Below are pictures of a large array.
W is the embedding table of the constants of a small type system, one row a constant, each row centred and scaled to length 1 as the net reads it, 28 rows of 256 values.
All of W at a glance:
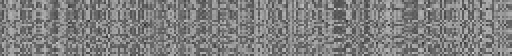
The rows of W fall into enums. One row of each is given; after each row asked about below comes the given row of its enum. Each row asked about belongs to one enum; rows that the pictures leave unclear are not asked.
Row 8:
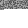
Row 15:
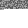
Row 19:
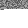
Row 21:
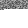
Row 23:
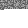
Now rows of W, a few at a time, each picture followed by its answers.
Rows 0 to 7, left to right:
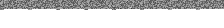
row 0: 8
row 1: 15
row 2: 19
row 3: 19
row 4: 21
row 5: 8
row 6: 15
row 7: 15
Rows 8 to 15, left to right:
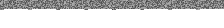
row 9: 15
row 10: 23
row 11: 19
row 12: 21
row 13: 19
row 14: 8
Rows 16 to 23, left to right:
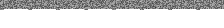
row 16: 8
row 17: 23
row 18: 21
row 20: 8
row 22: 23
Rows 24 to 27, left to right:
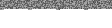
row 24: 15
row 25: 15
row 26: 23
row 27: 8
